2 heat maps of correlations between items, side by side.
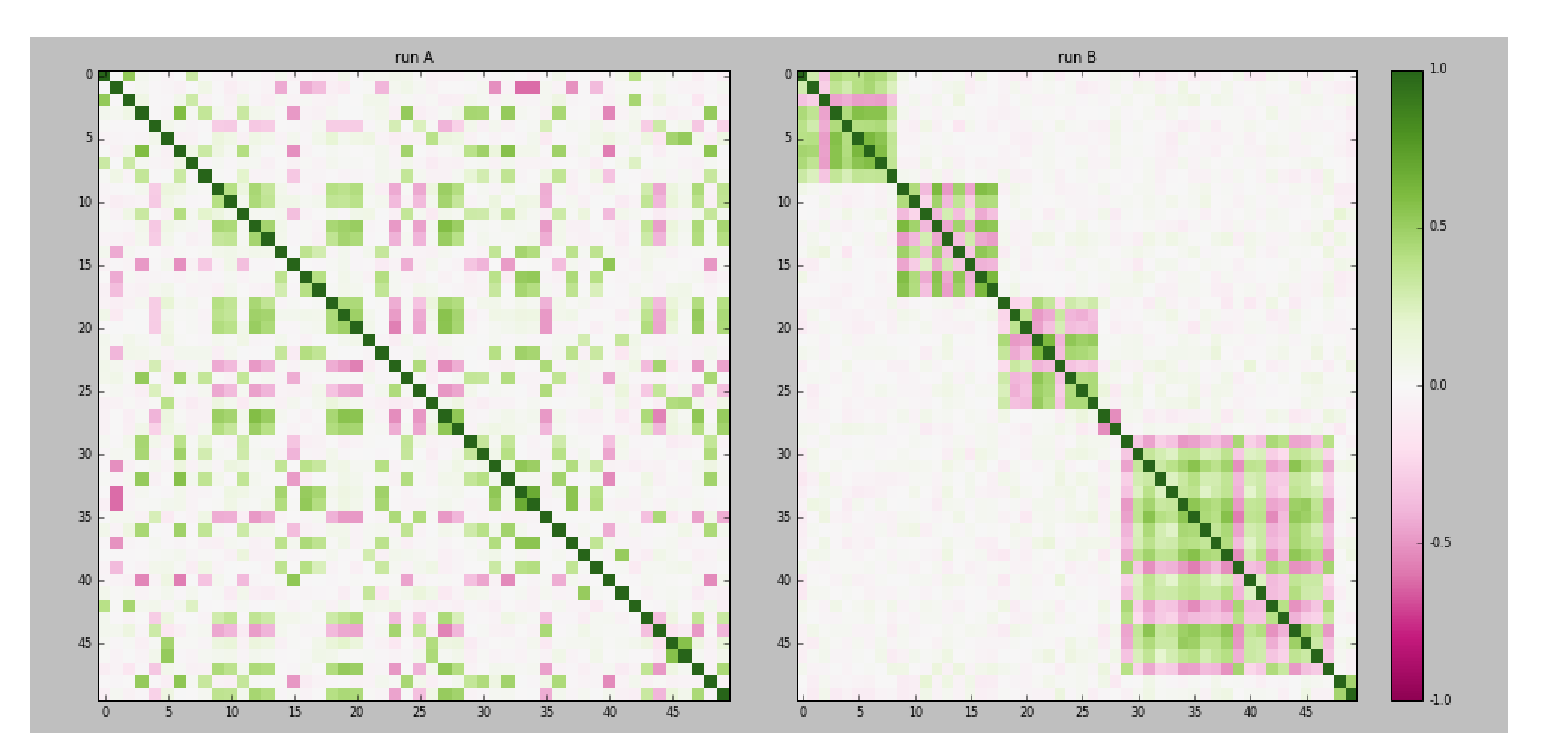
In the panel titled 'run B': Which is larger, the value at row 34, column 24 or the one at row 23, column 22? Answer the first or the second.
the first
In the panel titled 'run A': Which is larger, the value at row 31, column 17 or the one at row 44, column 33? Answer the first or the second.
the first
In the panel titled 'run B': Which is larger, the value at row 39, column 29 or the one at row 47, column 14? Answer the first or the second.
the first
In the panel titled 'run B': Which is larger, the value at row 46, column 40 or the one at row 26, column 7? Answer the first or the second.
the first
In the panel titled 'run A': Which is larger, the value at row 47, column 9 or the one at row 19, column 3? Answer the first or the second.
the first
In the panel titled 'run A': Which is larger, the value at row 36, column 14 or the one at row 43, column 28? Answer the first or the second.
the second
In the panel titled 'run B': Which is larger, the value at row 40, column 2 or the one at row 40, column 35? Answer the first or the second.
the second
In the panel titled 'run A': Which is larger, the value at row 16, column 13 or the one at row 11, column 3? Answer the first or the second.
the second
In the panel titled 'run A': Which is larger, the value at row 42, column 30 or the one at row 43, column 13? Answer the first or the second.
the second
